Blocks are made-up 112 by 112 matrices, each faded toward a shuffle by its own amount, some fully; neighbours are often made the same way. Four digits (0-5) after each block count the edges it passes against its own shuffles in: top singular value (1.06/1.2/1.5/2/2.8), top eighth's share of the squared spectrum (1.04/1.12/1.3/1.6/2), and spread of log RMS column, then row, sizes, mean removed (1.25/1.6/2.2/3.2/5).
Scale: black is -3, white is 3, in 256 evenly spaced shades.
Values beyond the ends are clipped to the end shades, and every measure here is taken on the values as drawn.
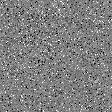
3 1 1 0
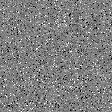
3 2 0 1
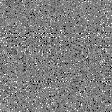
4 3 1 2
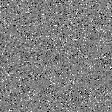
3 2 0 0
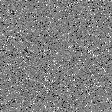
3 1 0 0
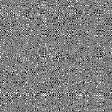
5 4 3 3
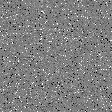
2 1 0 0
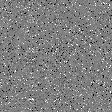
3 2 0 0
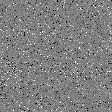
3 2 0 0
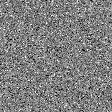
0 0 0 0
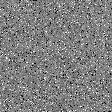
2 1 0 0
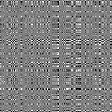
5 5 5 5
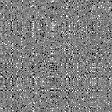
5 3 3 3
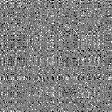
5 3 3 3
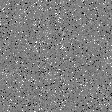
2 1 0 0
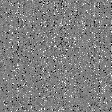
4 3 2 1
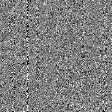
2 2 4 0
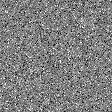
0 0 0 0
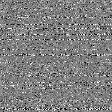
2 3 0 4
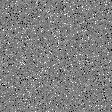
0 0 0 0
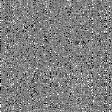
4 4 3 1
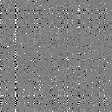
5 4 3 3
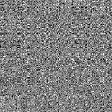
4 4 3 3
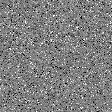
2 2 0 1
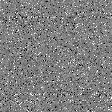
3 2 0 1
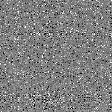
3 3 2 2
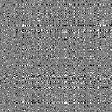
4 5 3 4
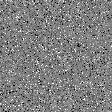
2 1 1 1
